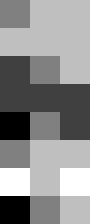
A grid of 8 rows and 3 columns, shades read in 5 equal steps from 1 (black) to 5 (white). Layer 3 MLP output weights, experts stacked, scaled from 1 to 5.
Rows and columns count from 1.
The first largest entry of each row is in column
2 1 3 1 2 2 1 3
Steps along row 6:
up same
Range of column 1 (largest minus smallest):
4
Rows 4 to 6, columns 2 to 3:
2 2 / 3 2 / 4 4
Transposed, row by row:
3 4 2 2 1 3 5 1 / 4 4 3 2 3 4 4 3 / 4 4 4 2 2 4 5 4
